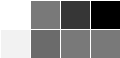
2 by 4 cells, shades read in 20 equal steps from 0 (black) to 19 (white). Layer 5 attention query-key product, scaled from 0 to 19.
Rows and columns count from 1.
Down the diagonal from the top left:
19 8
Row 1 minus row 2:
1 1 -5 -9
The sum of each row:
32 44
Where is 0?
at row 1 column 4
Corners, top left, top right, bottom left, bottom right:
19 0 18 9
